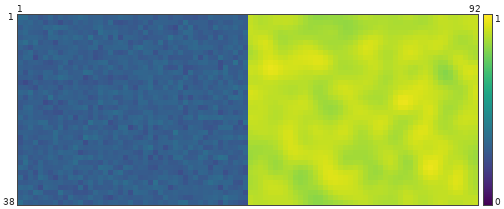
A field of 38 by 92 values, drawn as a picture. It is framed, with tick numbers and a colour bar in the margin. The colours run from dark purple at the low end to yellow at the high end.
The table splits into one row of 2 panels. Panel 1,1: low, fine-grained, faint in contrast. Panel 1,2: very high, blotchy, faint in contrast.
